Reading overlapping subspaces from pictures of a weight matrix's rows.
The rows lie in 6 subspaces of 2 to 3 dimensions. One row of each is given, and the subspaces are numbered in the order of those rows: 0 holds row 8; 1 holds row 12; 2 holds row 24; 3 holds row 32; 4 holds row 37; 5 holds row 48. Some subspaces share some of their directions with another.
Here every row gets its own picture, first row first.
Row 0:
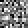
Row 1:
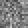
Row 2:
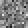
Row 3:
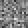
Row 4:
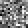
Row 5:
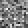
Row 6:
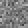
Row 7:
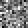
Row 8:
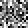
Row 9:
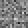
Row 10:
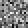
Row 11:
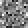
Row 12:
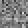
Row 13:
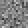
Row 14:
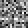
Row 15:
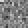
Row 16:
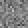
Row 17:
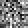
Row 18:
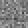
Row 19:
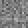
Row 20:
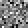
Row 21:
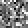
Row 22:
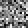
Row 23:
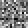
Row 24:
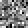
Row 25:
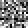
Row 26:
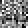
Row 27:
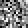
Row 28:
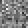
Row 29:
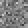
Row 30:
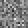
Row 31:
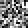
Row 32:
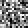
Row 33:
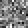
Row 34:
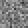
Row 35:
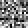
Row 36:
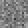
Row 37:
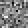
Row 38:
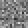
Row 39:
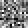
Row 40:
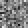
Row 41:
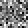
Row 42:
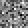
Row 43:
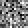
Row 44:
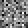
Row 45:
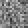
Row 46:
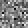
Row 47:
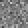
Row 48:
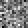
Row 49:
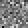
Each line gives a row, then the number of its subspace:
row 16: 0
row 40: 5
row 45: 3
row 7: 5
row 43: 3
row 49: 4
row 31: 4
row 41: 0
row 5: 1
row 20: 4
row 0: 4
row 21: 1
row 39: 5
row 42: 3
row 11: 2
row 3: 5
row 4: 1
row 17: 3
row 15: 4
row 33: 2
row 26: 1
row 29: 2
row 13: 4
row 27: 3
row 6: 2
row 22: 0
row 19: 1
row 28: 1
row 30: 0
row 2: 2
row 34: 3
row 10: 4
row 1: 3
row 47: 4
